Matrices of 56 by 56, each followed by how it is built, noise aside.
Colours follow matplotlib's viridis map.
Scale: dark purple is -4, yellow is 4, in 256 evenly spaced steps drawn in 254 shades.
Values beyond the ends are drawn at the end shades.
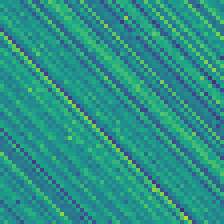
Toeplitz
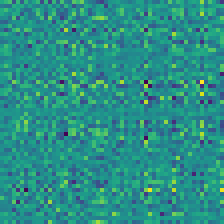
low rank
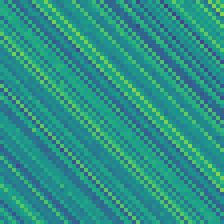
Toeplitz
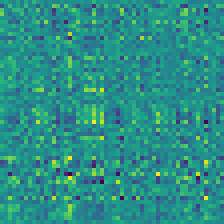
low rank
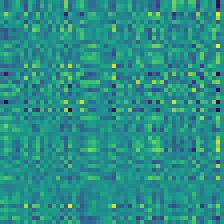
low rank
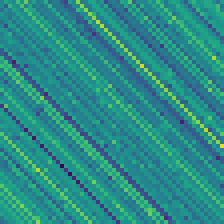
Toeplitz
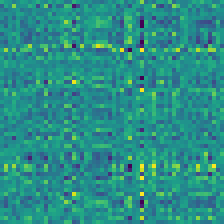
low rank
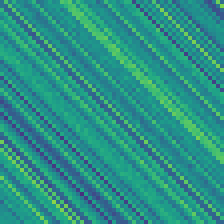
Toeplitz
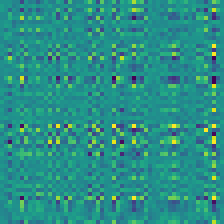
low rank
